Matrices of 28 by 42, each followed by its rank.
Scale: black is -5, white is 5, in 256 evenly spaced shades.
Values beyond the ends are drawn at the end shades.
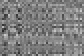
three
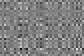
two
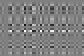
one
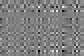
two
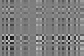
one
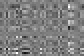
three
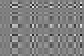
one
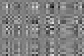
two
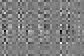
two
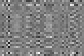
three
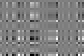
one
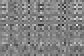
three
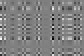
one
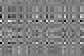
two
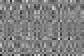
three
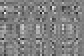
three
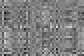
three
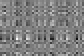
two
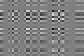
one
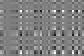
one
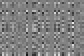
two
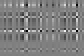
one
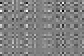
two
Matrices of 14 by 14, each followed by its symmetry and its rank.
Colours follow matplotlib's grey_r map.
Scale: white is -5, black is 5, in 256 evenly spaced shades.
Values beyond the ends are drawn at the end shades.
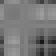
symmetric, rank one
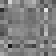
antisymmetric, rank two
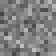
neither, full rank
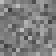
neither, full rank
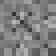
symmetric, rank three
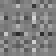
antisymmetric, rank two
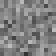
neither, full rank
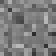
symmetric, rank three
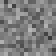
neither, full rank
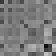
symmetric, rank three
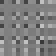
symmetric, rank one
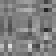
antisymmetric, rank two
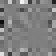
antisymmetric, rank two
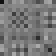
symmetric, rank three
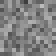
neither, full rank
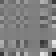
symmetric, rank one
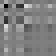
symmetric, rank one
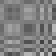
symmetric, rank one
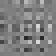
antisymmetric, rank two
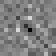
symmetric, rank three
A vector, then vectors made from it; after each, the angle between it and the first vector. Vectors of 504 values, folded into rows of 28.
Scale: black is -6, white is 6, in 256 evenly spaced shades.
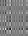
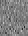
partly aligned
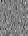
partly opposed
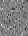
orthogonal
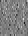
orthogonal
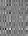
nearly opposite
